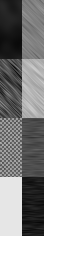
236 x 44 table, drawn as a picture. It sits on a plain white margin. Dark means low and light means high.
The table splits into 4 rows of 2 panels. Panel 1,1: very low, smooth, faint in contrast. Panel 1,2: middling, slanting down to the right, faint in contrast. Panel 2,1: low, slanting down to the right. Panel 2,2: high, slanting down to the right, faint in contrast. Panel 3,1: middling, checkered, strong in contrast. Panel 3,2: low, streaked across, faint in contrast. Panel 4,1: very high, flat. Panel 4,2: very low, streaked across, faint in contrast.
